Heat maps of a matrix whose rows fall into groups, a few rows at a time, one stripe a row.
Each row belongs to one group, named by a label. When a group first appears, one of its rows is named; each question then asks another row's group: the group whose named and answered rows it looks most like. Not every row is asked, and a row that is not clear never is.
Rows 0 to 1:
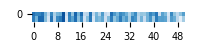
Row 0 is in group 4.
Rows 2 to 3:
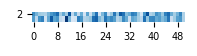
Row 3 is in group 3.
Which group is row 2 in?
3
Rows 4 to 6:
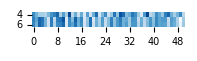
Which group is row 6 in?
4
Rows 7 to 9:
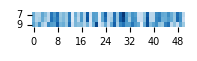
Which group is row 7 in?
3
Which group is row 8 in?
3
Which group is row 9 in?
3
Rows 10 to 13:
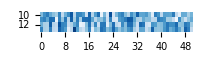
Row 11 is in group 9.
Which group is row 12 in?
3
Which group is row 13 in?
3
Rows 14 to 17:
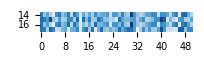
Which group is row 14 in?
3
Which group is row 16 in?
3
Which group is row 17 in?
9
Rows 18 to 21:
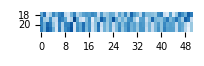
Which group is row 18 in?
9
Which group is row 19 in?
3
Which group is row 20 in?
4
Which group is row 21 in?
4
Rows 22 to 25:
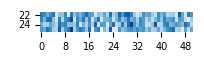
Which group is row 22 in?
9
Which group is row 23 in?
4
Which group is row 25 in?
4
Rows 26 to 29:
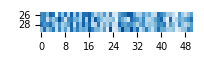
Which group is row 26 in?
9
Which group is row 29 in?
9
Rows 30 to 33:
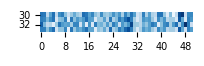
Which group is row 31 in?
9
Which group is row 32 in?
3
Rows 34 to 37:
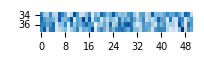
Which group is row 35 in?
4
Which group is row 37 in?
9
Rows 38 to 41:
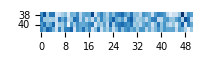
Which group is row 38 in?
9
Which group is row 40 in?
9
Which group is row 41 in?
4
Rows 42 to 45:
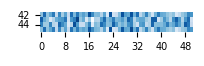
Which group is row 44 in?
3
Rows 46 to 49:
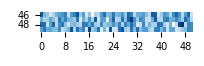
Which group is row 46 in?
3
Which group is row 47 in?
3
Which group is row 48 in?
9
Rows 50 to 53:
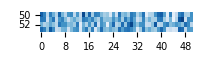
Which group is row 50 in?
4
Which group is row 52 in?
3
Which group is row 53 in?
9
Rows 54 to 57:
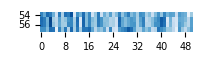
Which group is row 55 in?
4
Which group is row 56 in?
4
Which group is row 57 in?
9
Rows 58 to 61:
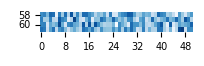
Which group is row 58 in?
9
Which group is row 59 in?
3
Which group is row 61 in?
9
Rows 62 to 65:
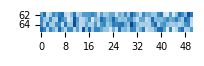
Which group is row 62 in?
9
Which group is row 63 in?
3
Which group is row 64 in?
3
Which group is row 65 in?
4
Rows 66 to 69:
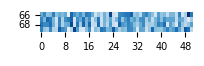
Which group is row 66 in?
9
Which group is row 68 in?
4
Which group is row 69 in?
3
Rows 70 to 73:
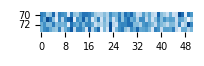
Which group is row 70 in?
9
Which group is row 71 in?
4
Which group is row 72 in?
9
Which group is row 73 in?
4
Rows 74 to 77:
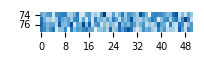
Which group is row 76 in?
4
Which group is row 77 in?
9
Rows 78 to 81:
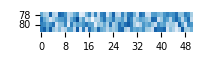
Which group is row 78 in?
3
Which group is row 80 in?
9
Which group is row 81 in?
4
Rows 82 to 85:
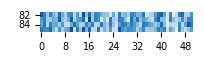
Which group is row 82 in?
4
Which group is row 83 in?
4
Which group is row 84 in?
9
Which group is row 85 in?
4
